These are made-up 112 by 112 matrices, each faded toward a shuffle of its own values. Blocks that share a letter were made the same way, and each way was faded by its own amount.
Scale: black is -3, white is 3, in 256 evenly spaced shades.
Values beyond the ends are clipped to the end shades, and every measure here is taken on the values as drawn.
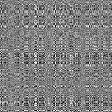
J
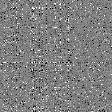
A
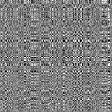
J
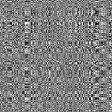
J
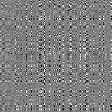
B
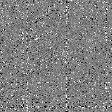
A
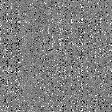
A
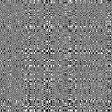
B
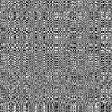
J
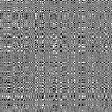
B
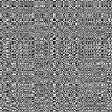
J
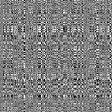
J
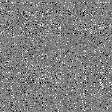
A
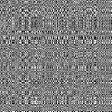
J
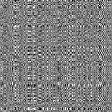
J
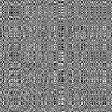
J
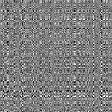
J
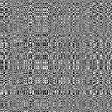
J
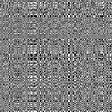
J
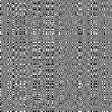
B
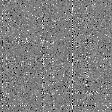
A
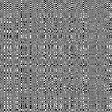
B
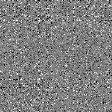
A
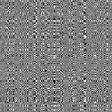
B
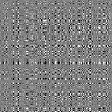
B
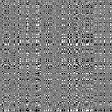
B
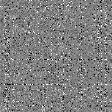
A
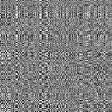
J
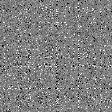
A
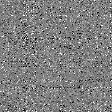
A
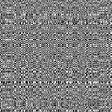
J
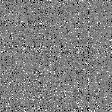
A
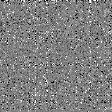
A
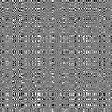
B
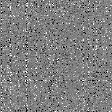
A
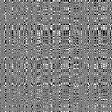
B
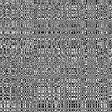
J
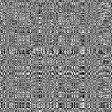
J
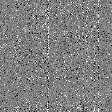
A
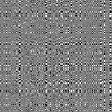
B
